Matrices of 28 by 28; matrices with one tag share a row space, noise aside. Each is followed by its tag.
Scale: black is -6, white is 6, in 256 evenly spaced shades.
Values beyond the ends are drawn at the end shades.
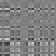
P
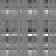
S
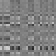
P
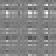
S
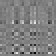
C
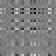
C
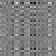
C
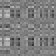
P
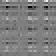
S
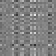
C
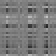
S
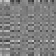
P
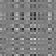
C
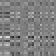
P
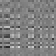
P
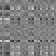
P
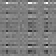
S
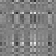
C
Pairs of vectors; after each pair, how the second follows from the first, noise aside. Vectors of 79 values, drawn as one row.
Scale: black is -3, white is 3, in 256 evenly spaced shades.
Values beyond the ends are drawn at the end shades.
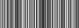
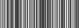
copied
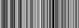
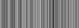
shrunk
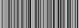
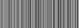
shrunk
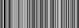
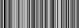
copied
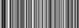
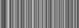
shrunk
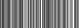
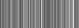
shrunk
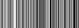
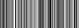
sign-scrambled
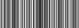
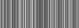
shrunk
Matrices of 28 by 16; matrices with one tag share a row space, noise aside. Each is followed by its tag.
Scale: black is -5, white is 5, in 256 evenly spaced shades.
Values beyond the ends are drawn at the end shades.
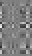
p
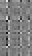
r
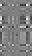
p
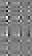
r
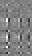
r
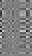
p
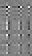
r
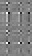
r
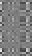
p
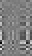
p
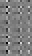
r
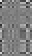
p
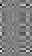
p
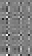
r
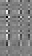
r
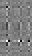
r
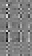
r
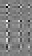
r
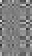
p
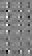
r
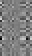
p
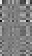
p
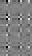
r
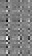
r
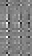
r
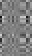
p
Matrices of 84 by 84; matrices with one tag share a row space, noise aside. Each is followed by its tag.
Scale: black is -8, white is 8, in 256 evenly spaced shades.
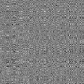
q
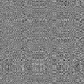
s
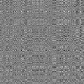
s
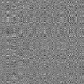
q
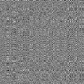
q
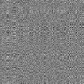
q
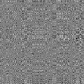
s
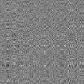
q
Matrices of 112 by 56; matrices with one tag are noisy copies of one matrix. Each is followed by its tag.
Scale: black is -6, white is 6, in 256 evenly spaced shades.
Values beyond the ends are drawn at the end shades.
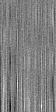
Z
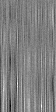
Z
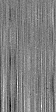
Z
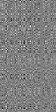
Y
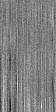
Z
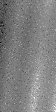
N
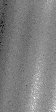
N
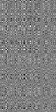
Y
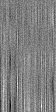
Z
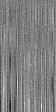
Z
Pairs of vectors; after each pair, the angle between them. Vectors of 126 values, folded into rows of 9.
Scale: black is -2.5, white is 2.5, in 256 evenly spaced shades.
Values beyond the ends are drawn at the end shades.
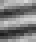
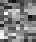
partly opposed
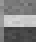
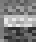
nearly parallel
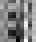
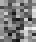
partly aligned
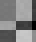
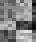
nearly parallel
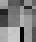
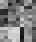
nearly parallel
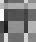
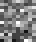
orthogonal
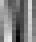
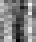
nearly parallel
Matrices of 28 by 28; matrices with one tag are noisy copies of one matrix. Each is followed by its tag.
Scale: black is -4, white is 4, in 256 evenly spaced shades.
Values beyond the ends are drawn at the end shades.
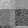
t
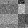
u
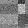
u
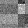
u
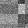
u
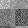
t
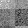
t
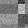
u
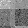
t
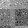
t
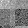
t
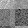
t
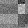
u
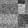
u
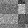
u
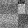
u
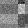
u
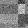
u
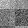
t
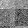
t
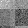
t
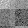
t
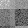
t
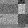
u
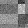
u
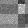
u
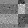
u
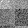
t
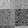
t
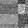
u
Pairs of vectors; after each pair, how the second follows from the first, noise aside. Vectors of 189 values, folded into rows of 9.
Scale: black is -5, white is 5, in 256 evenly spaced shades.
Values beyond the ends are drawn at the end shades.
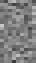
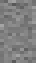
shrunk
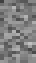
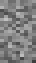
reversed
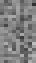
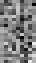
scaled up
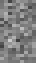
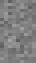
shrunk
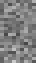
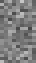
reversed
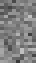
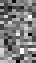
scaled up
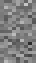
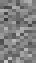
reversed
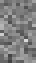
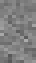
shrunk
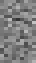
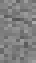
shrunk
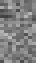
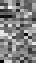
scaled up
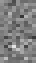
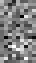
scaled up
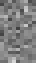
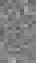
shrunk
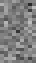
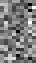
scaled up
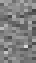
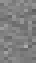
shrunk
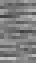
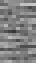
reversed
